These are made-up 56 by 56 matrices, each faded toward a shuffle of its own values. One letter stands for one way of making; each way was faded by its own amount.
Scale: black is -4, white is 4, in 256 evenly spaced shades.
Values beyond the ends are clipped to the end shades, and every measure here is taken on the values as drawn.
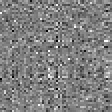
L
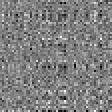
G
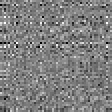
G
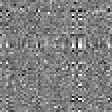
G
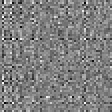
G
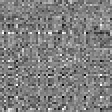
G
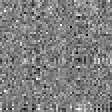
L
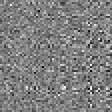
L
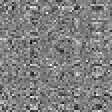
L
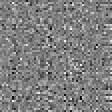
L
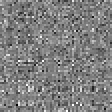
L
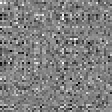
L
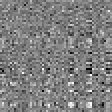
G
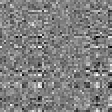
G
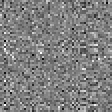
L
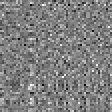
L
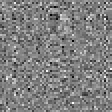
L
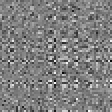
G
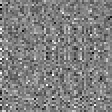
L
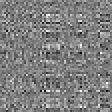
G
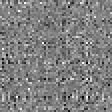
L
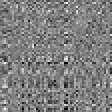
G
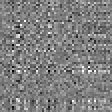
G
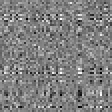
G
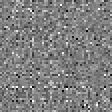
L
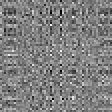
G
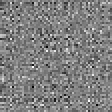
L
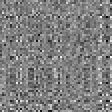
G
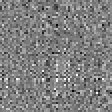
L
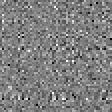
L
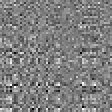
G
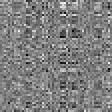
G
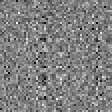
L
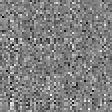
L
